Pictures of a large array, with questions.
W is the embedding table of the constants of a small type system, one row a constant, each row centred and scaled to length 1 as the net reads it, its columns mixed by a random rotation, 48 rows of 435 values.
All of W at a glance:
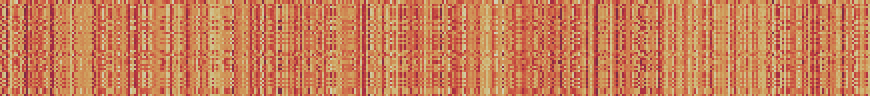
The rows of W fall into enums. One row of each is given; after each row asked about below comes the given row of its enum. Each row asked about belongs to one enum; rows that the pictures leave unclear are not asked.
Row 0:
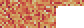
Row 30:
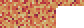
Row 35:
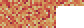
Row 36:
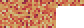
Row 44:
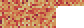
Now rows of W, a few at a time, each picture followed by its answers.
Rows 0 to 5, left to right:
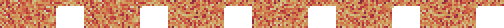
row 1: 0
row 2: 36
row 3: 44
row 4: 36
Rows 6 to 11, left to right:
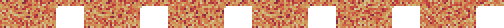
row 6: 36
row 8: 30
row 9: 36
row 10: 44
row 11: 35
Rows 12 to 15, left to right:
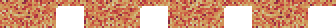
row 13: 44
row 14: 44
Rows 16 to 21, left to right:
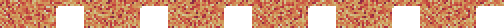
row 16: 0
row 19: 35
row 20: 36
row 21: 35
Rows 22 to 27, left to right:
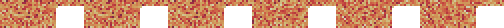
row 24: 36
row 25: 44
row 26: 35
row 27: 0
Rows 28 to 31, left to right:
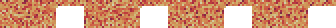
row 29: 44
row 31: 30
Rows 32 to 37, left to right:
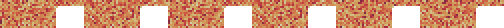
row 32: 44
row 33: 35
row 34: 44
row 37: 36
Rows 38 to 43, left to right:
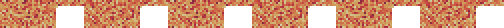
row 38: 36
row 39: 35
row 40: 36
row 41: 35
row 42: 36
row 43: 35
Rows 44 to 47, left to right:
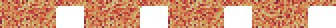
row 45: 44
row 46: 44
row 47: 36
